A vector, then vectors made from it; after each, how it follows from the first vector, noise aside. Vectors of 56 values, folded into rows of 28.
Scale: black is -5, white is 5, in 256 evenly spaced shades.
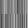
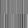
partly zeroed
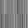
shrunk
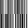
scaled up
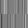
partly zeroed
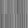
shrunk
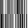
scaled up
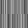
wrapped around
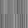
shrunk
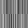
wrapped around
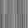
shrunk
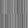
shrunk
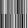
scaled up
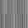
shrunk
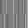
partly zeroed
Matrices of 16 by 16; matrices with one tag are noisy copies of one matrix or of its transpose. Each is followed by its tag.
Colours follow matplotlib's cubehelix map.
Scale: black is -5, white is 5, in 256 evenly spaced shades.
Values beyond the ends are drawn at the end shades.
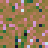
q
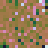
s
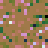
q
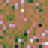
q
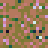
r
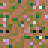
r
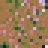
s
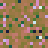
r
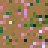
q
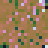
s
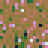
q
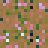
r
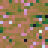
q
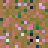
r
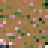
s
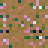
r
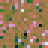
q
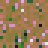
q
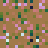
r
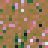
q
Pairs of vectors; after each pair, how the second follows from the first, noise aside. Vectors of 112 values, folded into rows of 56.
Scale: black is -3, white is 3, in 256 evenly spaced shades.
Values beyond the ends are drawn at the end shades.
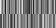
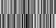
reversed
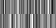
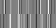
partly zeroed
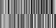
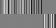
partly zeroed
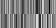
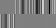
partly zeroed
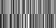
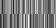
copied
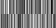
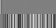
partly zeroed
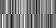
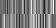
reversed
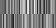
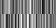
reversed
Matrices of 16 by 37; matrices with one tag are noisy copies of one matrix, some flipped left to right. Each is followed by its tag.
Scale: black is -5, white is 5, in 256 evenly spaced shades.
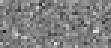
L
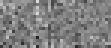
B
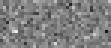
L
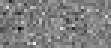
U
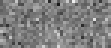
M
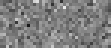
M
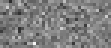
U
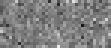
M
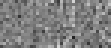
B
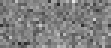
M
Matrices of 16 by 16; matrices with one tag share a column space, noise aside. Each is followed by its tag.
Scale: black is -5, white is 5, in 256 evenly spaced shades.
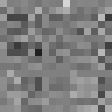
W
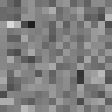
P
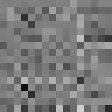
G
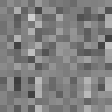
W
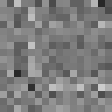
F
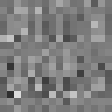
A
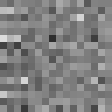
G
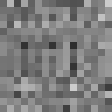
F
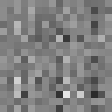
A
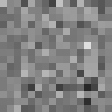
F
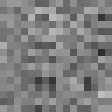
W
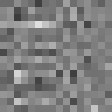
P
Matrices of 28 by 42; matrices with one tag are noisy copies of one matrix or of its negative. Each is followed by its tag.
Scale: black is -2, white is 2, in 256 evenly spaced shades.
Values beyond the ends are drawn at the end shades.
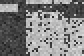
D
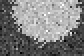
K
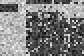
D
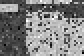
D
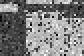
D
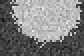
K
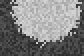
K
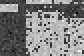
D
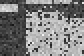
D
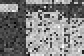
D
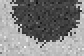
K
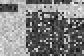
D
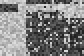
D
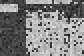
D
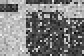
D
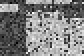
D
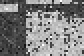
D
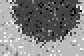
K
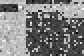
D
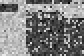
D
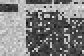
D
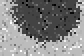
K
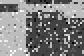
D
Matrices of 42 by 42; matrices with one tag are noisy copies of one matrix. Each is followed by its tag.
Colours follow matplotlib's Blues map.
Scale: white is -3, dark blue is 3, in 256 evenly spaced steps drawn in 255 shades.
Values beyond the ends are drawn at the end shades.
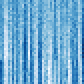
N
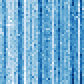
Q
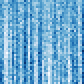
N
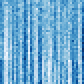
N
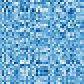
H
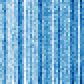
Q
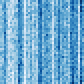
Q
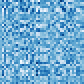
H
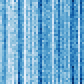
Q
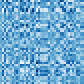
H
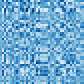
H
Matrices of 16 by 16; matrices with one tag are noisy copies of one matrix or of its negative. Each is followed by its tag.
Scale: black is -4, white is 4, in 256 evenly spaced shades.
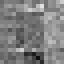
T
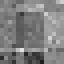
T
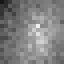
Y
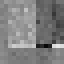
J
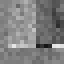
J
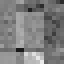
T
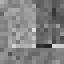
J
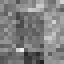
T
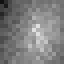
Y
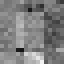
T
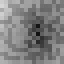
Y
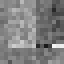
J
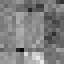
T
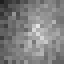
Y
